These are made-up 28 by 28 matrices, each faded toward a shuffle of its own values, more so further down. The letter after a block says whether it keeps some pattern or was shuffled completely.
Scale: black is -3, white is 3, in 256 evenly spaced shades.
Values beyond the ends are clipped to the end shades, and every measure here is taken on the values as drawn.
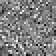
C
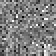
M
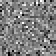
C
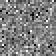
C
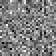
M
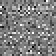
M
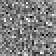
C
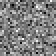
M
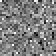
M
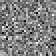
M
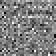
M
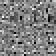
M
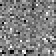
M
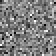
C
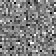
C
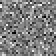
M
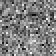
M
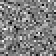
C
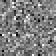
M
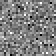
C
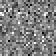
M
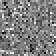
C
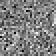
C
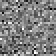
M
